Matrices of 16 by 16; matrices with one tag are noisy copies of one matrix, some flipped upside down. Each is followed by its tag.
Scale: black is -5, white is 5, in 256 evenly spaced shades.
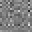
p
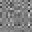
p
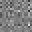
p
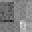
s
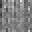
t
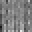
t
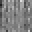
t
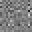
p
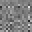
p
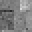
s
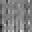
t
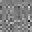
p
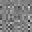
p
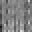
t
